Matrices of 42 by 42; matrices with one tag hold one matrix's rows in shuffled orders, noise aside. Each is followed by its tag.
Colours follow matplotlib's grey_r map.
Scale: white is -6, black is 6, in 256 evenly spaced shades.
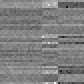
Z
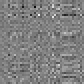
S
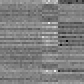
Z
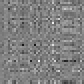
S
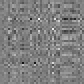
S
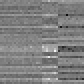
Z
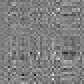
S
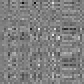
S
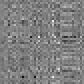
S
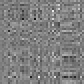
S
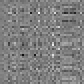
S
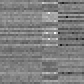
Z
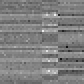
Z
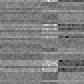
Z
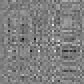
S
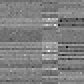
Z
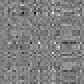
S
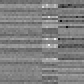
Z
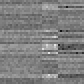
Z
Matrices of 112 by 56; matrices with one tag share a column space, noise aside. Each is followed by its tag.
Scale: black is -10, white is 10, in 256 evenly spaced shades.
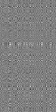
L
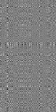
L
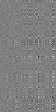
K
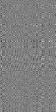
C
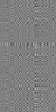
L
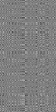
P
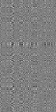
L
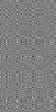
K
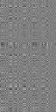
L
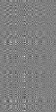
K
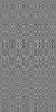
C
